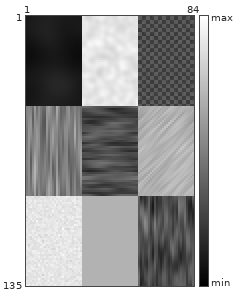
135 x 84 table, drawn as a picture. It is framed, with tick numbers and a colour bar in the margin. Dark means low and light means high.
The table splits into 3 rows of 3 panels. Panel 1,1: very low, smooth, faint in contrast. Panel 1,2: very high, blotchy, faint in contrast. Panel 1,3: low, checkered. Panel 2,1: middling, streaked downward. Panel 2,2: low, streaked across. Panel 2,3: high, slanting up to the right, faint in contrast. Panel 3,1: very high, fine-grained, faint in contrast. Panel 3,2: high, flat. Panel 3,3: low, streaked downward.
